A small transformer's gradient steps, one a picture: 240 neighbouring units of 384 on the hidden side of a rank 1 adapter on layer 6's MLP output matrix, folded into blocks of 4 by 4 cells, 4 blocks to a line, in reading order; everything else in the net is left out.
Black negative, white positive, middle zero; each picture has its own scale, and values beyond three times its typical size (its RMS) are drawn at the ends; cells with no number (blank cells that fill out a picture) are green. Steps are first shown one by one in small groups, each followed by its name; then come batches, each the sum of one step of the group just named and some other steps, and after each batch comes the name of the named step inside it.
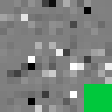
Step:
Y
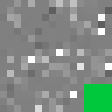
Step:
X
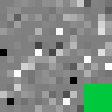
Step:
X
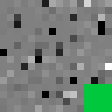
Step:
X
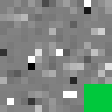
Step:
Y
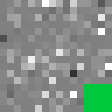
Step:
X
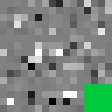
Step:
Y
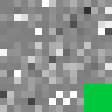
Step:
Y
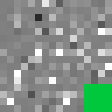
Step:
X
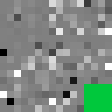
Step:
X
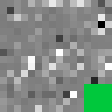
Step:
X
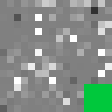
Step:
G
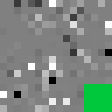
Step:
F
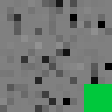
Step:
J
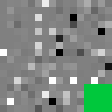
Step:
G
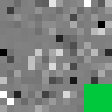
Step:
F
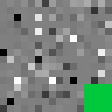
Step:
G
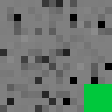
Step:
J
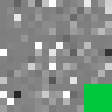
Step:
F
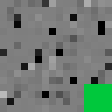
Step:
F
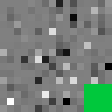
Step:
J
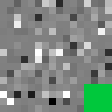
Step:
F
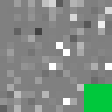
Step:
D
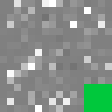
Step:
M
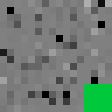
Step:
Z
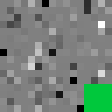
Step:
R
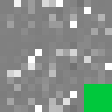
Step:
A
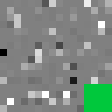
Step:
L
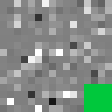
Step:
A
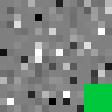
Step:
R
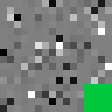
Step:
Z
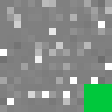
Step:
D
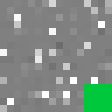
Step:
L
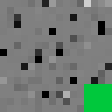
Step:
L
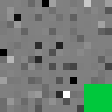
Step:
L
